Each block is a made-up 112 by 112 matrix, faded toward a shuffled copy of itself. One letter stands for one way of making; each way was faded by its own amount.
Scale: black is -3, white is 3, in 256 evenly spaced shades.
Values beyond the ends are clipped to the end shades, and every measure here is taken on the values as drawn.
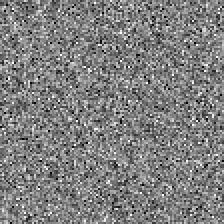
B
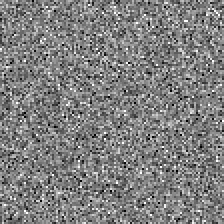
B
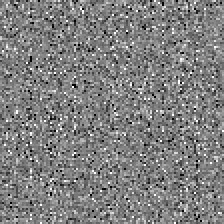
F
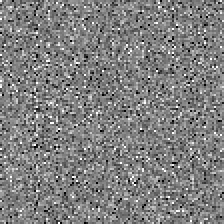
F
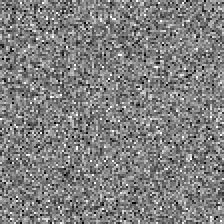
B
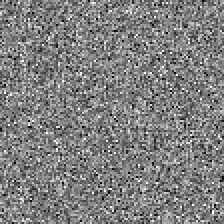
B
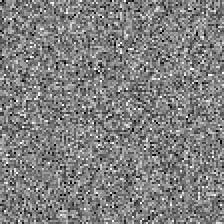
B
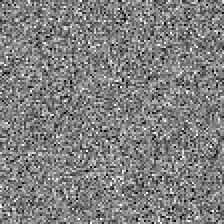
B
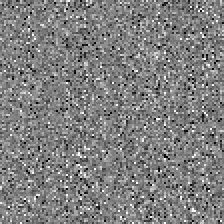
F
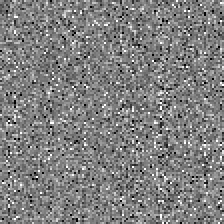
F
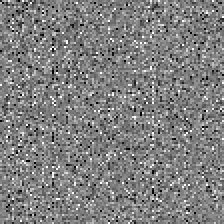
F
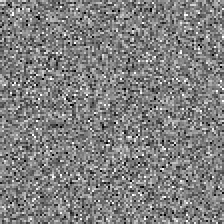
B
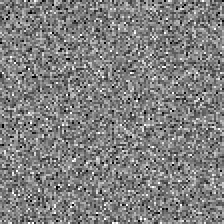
B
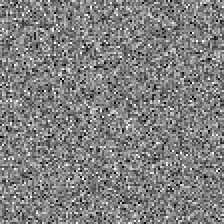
B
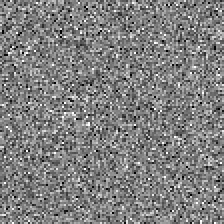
B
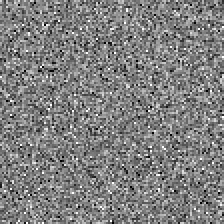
B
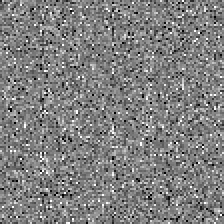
F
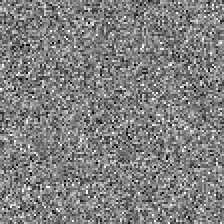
B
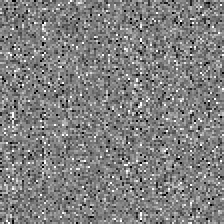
F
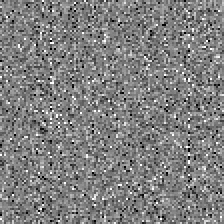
F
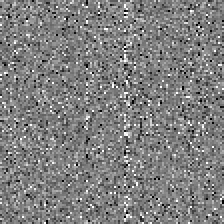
F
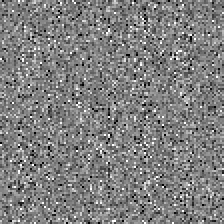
F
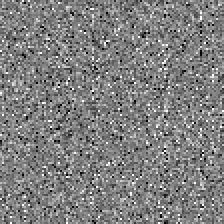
F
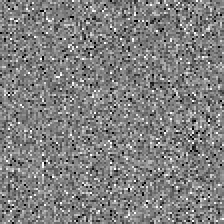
F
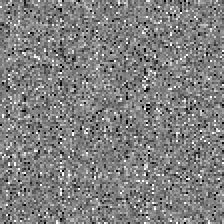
F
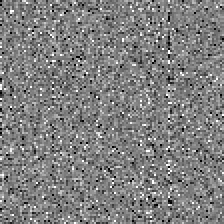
F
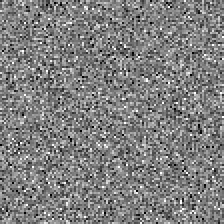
B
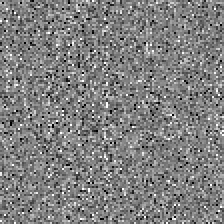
F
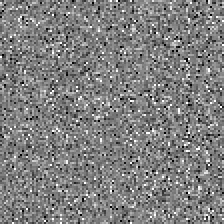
F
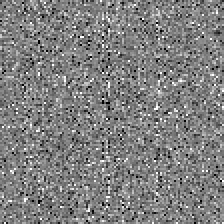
F
